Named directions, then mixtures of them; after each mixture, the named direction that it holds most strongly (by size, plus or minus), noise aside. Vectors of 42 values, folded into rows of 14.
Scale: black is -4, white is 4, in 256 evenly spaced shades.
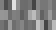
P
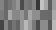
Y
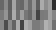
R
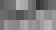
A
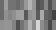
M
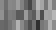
M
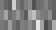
P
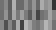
R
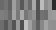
R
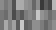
R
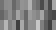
M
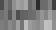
A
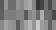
M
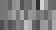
Y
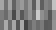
R
